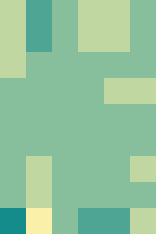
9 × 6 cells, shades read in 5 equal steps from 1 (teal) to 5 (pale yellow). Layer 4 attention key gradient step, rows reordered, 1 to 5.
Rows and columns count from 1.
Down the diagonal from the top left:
4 2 3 3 3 3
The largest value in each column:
4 5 3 4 4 4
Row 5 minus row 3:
-1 0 0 0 0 0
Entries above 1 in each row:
6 6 6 6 6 6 6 6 5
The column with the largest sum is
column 6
